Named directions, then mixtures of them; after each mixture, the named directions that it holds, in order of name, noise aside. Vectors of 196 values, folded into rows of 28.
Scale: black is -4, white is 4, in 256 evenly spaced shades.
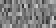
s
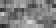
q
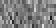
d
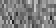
d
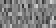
s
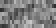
d, q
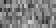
q, s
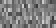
s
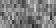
d, q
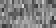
q, s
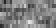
q, s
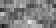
q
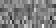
d, q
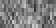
d, q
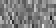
d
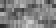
q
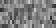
d, q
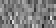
d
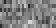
q, s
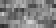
q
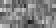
q, s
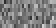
d, s
